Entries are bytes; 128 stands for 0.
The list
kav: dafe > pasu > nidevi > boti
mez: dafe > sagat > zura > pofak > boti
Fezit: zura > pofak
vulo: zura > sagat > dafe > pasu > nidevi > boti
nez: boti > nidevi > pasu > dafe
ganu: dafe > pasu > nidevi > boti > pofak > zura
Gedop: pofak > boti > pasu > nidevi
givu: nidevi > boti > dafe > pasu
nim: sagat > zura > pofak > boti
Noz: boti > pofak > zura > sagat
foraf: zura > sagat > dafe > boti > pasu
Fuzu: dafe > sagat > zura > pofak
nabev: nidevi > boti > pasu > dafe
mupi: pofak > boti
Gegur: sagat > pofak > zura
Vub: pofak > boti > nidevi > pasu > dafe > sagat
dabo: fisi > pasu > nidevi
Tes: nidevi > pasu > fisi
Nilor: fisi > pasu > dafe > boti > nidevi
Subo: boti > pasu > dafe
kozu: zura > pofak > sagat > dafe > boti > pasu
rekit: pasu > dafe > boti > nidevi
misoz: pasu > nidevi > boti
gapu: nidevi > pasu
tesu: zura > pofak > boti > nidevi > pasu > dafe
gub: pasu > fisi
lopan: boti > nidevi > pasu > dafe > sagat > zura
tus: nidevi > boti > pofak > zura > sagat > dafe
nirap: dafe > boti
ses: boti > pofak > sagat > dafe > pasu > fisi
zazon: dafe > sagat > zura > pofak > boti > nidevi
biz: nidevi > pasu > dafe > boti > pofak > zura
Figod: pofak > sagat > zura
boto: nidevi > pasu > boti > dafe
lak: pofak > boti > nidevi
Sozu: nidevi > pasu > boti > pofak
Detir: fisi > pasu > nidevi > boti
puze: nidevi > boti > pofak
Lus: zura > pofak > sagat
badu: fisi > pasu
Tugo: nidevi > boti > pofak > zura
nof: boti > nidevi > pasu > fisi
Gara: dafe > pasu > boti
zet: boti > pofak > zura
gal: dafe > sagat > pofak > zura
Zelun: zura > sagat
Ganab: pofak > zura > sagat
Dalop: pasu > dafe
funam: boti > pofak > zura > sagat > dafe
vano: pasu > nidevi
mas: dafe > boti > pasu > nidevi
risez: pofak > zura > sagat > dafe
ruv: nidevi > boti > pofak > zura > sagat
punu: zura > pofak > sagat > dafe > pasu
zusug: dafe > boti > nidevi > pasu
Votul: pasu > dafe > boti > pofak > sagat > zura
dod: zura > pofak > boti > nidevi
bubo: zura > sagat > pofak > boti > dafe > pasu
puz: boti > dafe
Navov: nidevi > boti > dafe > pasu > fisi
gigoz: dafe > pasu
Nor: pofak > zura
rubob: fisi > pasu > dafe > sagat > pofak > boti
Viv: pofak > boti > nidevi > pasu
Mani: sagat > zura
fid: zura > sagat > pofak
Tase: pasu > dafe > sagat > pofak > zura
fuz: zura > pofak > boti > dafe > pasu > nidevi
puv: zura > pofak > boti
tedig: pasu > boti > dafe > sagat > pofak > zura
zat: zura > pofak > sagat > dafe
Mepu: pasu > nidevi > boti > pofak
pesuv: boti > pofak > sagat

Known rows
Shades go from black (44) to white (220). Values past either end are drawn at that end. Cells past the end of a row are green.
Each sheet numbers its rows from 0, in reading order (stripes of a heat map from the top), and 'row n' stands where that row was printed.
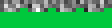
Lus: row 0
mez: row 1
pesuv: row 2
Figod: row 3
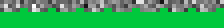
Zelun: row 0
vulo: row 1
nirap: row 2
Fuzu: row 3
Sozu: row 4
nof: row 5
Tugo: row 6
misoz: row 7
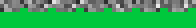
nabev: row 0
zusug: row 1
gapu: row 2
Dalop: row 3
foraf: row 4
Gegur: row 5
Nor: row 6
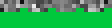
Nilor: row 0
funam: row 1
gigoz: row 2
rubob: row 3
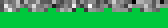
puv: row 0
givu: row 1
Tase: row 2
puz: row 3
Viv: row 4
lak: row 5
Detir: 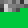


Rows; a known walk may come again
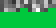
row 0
zet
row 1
nim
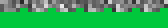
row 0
badu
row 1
Fezit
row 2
risez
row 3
Mepu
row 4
Detir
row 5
kav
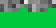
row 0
Sozu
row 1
Gara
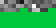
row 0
nez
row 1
tus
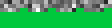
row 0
kozu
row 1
mez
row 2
Tase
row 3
gapu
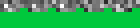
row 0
zat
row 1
nirap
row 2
puz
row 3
rekit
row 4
ruv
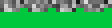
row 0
mupi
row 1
misoz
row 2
rubob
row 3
Tes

